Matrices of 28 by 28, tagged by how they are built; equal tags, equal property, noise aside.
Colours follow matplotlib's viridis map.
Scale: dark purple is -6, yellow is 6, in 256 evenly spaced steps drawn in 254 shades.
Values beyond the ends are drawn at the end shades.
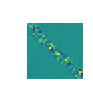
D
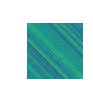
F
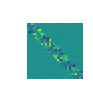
D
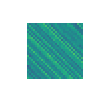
F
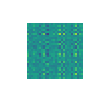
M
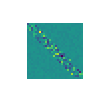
D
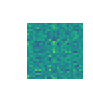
M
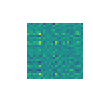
M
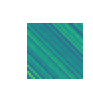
F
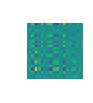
M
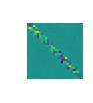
D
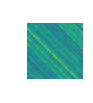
F
